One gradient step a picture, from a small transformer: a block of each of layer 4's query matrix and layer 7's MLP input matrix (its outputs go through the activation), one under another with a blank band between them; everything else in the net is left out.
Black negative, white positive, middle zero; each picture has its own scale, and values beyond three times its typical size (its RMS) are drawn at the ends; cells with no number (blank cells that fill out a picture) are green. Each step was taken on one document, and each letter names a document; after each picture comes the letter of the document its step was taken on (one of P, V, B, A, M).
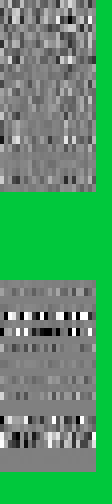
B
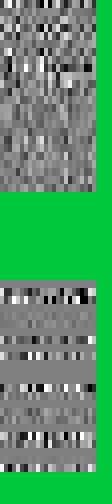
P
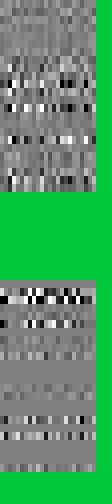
P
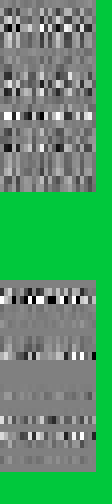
P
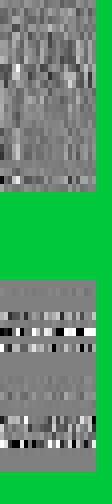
B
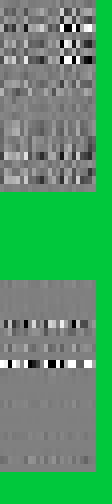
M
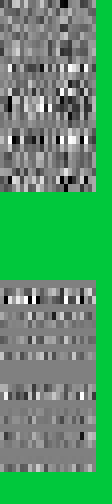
P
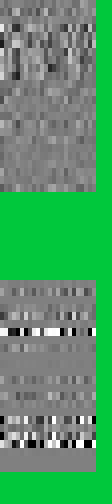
B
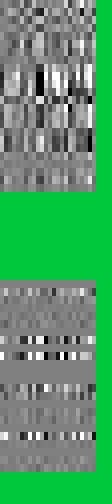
P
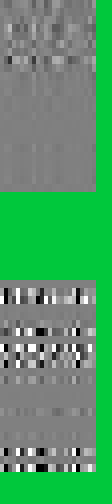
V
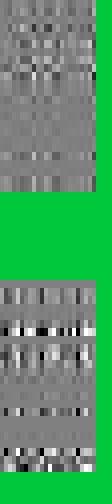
V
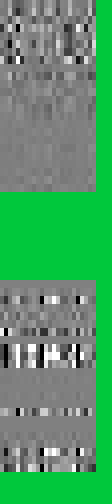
V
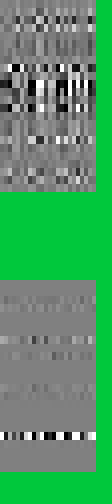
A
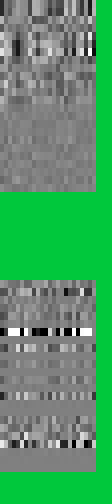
B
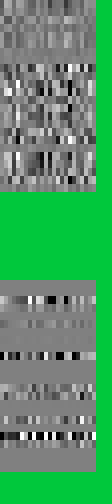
A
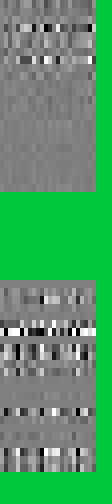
V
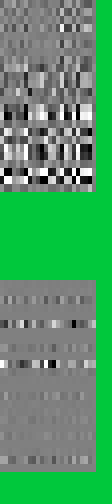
M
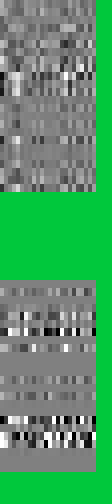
B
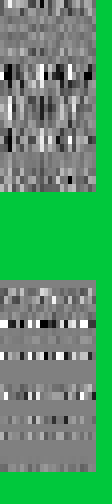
P
